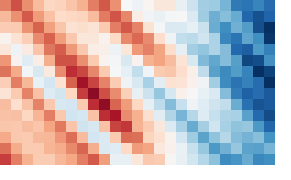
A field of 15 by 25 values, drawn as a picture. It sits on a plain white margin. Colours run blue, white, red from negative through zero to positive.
Average level on the scale: 50%. Slope: up to the left. Grain: diagonal, down to the right. Lone odd cells: none.
